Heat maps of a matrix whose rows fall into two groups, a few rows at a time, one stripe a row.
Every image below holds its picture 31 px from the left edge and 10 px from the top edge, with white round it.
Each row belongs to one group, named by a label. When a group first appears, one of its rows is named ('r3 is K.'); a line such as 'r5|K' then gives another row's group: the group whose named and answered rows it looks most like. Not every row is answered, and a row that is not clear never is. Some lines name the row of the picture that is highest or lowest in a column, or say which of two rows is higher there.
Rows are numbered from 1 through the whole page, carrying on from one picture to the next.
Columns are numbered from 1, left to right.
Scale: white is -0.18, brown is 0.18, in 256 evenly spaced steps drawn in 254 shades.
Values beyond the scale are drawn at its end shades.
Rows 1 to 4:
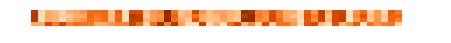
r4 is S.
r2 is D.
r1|D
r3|D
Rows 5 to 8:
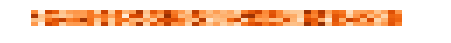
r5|D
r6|D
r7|S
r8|D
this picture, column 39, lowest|7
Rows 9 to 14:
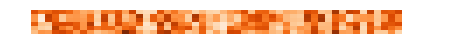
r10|D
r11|D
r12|S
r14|S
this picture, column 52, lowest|14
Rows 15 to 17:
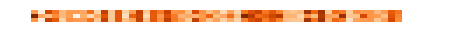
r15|D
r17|D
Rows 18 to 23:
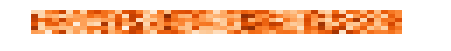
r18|S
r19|D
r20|S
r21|D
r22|D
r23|S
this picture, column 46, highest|23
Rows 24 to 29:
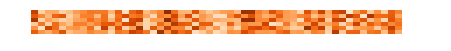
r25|S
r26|D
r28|D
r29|S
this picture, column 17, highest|29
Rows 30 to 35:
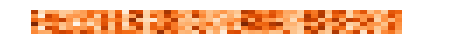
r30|D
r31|D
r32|S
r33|D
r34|D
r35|S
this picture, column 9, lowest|33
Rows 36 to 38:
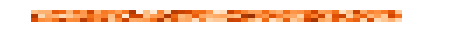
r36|S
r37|D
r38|S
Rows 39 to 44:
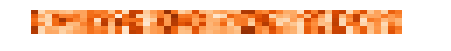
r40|S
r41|S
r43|D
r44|D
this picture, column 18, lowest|41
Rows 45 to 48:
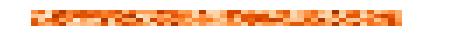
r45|S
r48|S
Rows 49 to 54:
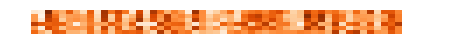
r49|D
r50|D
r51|D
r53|D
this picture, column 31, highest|52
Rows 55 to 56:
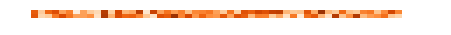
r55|D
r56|S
